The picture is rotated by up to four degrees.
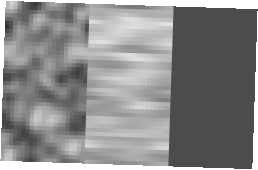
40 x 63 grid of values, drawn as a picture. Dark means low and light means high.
The table splits into one row of 3 panels. Panel 1,1: middling, blotchy, strong in contrast. Panel 1,2: high, streaked across. Panel 1,3: low, flat.
